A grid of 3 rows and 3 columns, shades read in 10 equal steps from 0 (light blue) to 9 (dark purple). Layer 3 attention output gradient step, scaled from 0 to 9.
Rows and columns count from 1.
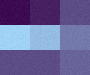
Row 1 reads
9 8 6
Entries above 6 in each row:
2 0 0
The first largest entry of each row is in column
1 3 1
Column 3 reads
6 4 5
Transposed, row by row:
9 0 6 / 8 1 6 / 6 4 5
